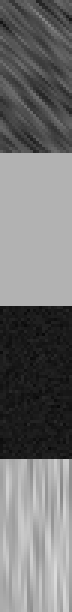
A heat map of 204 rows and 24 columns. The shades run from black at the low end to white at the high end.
The table splits into 4 rows of 1 panel. Panel 1,1: low, slanting down to the right. Panel 2,1: high, flat. Panel 3,1: very low, fine-grained, faint in contrast. Panel 4,1: high, streaked downward.
